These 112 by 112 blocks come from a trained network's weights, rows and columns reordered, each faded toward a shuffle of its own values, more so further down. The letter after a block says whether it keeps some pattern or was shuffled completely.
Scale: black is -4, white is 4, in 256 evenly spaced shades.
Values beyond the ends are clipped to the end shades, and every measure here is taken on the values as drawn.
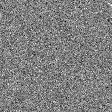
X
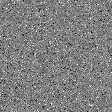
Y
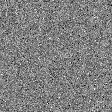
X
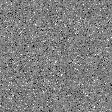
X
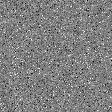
Y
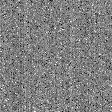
X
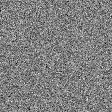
X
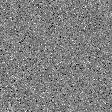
Y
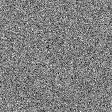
Y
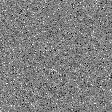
Y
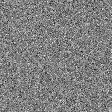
X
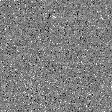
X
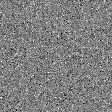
Y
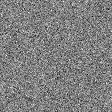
Y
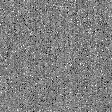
X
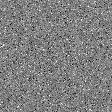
Y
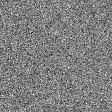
Y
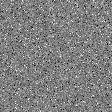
Y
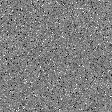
Y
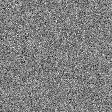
Y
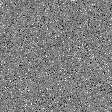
Y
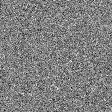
X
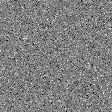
Y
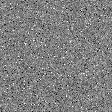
Y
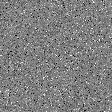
Y
